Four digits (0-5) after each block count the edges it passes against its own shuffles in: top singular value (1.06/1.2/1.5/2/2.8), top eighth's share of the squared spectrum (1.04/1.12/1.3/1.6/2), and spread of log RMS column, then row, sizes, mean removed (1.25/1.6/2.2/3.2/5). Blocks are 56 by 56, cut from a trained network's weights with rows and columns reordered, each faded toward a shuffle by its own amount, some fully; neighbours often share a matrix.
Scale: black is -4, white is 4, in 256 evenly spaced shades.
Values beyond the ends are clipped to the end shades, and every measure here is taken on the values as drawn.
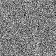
0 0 0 0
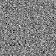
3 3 2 1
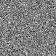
2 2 0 0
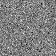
1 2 0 1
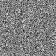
2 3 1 0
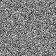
0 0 0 0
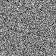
0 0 0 0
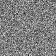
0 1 0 0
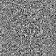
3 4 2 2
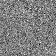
0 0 0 0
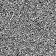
0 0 0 0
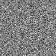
2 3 1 1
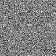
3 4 1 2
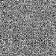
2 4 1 2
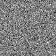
1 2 0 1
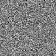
2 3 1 1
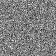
0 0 0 0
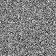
1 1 0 0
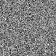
2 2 0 0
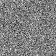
1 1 0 0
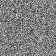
2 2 0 0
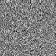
3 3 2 0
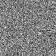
1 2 0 0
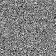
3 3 1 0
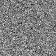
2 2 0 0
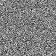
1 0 0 0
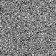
2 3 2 1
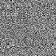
3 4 2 2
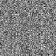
3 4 2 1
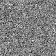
1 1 0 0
